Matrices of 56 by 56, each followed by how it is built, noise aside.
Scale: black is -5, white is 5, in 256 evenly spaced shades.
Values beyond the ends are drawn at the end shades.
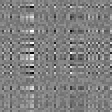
low rank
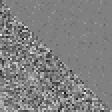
lower triangular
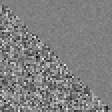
lower triangular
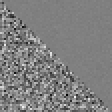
lower triangular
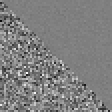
lower triangular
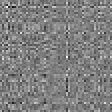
low rank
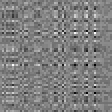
low rank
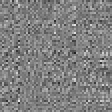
low rank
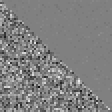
lower triangular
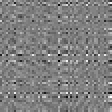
low rank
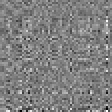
low rank
